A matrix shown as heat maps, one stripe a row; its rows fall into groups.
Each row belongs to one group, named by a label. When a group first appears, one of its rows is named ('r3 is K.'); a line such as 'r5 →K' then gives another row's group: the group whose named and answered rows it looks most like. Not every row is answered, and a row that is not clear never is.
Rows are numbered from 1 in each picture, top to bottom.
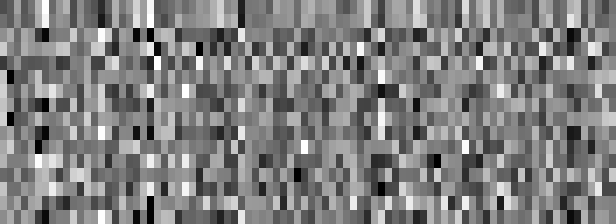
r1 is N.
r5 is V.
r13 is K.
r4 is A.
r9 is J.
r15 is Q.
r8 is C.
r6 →J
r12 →A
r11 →Q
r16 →C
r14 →A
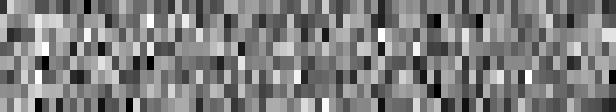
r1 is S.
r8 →S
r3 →J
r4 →N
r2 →A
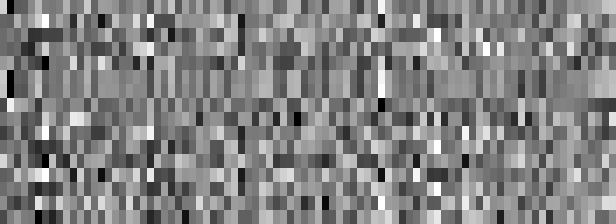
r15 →J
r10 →N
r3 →V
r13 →N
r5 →C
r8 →S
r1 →J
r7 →J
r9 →K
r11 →V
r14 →V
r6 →J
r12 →C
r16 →V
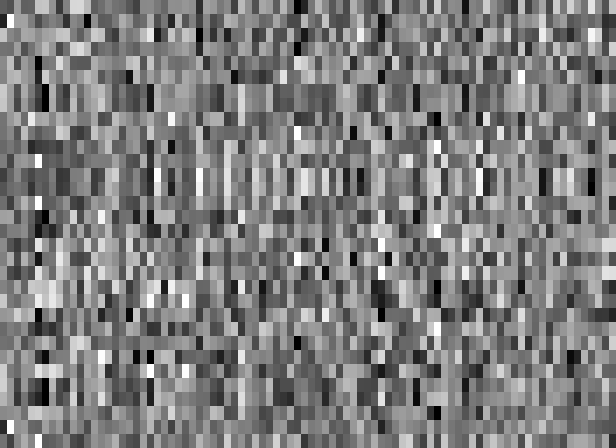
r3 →A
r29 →C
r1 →K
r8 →C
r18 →J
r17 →V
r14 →V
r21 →A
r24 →V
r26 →C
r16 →C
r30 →A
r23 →S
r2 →S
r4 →K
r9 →A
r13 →V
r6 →S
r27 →A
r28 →C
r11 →V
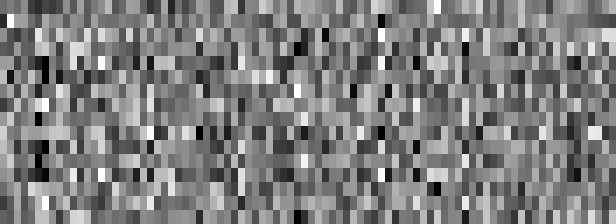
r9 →Q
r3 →J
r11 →C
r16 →K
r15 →N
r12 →Q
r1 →V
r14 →A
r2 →S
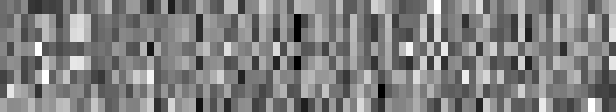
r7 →S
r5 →K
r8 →A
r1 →V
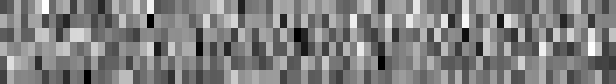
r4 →A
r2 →Q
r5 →S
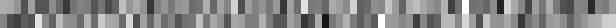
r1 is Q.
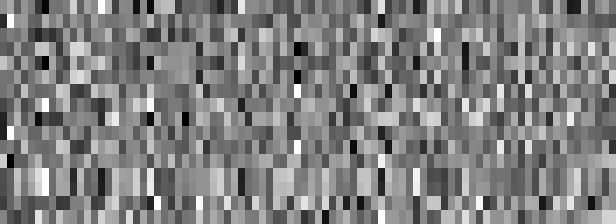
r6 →K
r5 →C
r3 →V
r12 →J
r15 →V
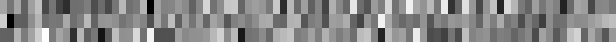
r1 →Q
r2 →J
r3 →N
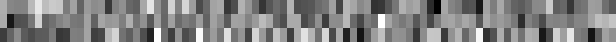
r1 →A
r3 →V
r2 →J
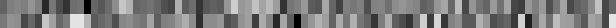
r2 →K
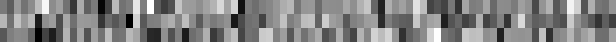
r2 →S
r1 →N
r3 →V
